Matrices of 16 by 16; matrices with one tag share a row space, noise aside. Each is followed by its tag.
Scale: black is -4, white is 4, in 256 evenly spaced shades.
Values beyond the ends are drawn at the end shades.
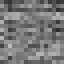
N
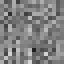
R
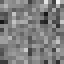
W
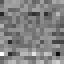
N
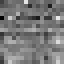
N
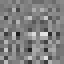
R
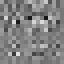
R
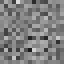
R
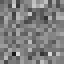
R
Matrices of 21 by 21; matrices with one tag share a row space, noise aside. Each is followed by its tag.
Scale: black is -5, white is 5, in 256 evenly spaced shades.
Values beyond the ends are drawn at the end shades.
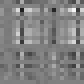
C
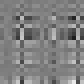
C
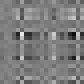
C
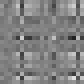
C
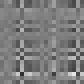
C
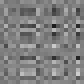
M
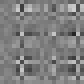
C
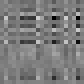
M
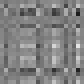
M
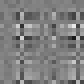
C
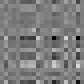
M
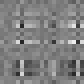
C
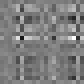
C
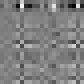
C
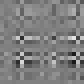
C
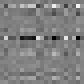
M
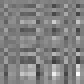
M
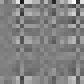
C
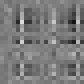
C
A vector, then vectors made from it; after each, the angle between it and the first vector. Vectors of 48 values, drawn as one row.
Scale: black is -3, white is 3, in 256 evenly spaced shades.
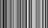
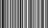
partly aligned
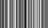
partly aligned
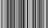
partly opposed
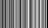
partly aligned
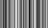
partly aligned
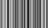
partly opposed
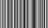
partly opposed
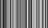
nearly parallel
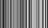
nearly parallel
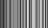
nearly parallel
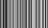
nearly parallel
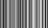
nearly parallel
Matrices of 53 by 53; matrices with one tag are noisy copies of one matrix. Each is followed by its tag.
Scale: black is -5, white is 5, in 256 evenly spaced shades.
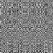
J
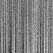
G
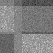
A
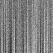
G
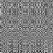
J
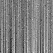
G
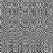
J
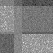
A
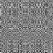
J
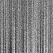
G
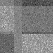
A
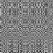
J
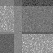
A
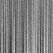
G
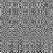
J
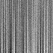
G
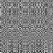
J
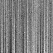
G
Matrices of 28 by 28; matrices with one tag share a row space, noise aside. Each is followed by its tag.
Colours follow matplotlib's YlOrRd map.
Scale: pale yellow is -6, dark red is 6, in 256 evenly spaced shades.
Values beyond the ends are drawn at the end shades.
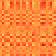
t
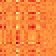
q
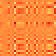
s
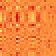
q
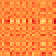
t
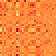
q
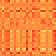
t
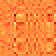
s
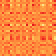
t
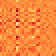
q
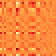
q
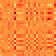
s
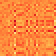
s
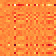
s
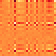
s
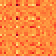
q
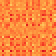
t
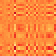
s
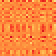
t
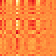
q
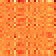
s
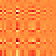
q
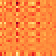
q
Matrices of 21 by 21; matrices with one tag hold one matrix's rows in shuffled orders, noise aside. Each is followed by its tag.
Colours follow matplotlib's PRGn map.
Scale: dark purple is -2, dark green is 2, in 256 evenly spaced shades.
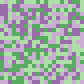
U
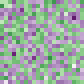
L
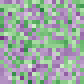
U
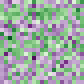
U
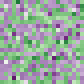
U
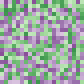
U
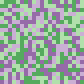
L
